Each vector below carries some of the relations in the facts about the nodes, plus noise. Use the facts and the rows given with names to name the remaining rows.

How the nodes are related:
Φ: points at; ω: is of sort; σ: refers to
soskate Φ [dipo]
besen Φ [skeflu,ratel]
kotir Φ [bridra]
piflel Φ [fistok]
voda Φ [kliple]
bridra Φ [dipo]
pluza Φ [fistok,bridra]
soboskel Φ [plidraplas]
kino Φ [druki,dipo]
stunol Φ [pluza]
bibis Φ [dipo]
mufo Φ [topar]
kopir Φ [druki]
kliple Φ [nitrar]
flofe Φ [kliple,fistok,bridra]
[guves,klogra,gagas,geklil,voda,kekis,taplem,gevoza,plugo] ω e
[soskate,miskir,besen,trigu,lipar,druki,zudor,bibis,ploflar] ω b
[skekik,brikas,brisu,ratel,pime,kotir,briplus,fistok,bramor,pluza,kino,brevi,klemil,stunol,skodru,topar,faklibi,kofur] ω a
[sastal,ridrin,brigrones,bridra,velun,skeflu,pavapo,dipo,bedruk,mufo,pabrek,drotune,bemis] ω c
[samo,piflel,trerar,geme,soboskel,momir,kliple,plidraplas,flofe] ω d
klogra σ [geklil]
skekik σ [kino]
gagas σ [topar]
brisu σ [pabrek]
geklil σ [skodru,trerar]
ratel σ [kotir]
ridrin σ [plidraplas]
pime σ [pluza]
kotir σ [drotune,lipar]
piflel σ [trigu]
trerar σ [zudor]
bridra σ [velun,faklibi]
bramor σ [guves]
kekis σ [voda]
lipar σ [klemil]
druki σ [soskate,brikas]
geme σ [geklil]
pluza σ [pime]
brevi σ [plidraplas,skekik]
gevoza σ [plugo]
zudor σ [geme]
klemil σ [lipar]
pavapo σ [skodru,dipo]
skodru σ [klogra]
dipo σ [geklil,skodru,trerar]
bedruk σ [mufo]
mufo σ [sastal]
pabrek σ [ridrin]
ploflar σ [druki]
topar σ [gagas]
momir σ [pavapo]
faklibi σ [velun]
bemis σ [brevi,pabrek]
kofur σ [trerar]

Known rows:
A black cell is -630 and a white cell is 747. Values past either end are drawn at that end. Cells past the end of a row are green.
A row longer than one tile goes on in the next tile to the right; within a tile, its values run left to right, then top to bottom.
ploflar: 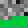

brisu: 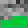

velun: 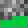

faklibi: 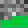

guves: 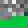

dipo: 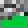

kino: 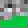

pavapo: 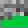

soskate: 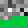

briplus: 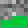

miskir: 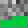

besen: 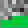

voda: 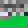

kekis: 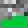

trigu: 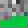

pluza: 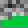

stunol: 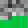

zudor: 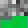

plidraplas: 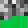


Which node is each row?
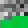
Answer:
nitrar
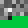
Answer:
bridra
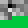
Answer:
kotir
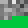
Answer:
samo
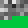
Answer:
soboskel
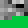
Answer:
mufo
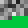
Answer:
fistok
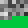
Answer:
kliple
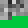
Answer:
piflel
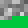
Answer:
kopir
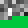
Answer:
druki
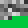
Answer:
ratel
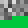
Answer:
lipar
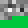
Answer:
bibis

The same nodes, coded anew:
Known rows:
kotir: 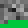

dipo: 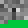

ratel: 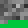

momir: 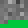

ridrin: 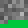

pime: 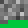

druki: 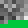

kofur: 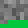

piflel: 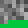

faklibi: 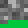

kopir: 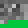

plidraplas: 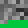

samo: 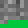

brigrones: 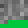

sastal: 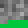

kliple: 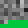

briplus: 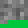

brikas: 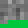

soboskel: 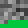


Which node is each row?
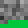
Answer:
zudor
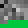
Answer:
bridra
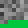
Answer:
bibis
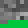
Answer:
gagas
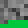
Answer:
klemil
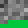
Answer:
velun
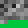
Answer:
skeflu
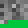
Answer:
kino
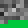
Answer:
besen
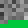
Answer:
soskate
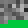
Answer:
flofe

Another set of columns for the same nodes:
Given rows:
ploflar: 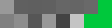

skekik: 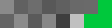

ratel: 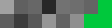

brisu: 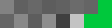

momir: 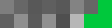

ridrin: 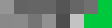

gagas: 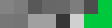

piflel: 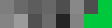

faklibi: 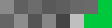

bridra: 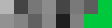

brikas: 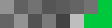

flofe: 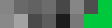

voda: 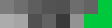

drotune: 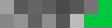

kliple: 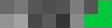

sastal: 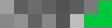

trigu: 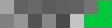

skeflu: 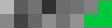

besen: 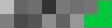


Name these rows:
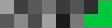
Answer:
kotir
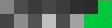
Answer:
klemil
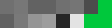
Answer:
topar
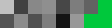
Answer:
kino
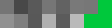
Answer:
pavapo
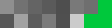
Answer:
plidraplas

